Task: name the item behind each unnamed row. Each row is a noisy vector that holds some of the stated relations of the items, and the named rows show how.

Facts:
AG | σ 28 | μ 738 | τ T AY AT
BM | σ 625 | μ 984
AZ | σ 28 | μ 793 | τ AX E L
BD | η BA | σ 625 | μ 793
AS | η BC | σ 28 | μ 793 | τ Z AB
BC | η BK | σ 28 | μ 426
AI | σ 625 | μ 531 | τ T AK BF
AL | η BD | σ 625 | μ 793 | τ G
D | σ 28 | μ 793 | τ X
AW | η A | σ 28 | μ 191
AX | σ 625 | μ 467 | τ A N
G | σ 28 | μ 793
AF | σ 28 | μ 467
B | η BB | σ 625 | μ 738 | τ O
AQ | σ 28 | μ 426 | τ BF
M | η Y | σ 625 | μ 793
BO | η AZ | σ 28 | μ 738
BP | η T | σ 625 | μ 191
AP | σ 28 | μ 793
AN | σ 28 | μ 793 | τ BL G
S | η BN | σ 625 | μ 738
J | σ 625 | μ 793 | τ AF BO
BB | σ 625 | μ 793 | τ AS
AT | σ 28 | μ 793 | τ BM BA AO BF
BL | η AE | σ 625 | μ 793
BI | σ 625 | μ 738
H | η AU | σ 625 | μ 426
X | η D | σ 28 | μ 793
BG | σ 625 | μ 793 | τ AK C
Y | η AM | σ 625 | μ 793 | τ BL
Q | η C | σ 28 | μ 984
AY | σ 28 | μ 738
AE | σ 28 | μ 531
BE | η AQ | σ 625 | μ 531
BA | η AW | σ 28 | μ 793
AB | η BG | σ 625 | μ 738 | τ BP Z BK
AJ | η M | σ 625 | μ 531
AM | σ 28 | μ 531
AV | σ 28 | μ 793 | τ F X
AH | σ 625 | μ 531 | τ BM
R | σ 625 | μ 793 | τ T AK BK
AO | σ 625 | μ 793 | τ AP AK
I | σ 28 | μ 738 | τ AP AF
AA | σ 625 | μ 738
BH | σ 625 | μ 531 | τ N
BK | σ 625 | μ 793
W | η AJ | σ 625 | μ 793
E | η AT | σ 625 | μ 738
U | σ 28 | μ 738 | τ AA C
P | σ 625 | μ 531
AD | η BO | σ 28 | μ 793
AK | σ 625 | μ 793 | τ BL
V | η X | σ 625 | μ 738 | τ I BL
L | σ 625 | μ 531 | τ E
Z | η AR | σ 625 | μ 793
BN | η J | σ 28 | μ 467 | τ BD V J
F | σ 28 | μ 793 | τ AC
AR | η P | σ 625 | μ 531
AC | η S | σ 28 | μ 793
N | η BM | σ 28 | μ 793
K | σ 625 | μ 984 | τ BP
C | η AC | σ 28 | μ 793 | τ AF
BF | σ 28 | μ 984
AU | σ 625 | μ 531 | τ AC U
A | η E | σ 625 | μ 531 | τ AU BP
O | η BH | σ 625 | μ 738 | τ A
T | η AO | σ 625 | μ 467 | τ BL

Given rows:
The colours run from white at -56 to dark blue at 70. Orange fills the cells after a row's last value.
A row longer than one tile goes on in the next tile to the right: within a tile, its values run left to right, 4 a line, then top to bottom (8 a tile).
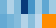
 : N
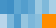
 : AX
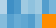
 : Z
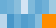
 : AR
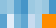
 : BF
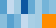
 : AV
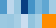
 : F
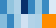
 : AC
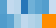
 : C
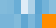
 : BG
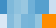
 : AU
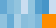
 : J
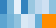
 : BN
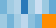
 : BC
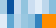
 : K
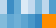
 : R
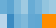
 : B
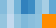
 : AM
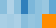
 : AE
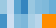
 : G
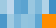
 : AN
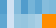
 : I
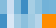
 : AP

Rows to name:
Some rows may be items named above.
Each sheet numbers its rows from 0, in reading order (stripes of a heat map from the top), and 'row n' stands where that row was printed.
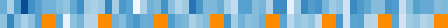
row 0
AZ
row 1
BF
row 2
T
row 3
AD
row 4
AN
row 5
BO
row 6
AY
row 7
I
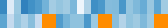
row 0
BO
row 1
BD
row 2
E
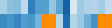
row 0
M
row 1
S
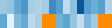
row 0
BF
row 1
X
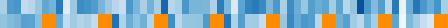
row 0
BK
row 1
BO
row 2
BA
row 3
AT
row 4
AW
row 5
BP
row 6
X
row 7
AF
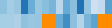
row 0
AE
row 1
AS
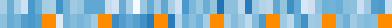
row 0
AJ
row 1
AU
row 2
Y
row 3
BA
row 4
BC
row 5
BM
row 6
J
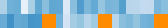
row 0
AL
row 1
I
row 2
H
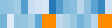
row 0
AQ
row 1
AA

